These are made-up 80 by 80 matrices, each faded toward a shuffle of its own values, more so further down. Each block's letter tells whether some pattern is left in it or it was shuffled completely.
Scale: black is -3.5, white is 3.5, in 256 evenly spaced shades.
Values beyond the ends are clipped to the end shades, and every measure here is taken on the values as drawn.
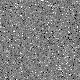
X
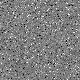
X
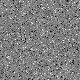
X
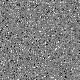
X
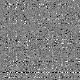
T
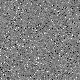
X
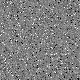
X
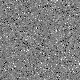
X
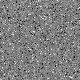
X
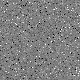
X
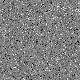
X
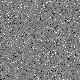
X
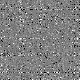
T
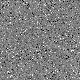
X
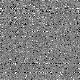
T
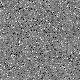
X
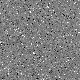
X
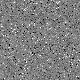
X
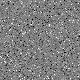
X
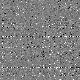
T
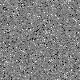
X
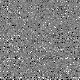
T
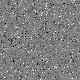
X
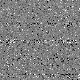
T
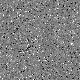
X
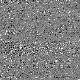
T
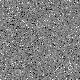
X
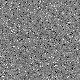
X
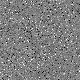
X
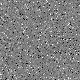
X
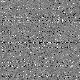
T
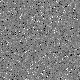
X
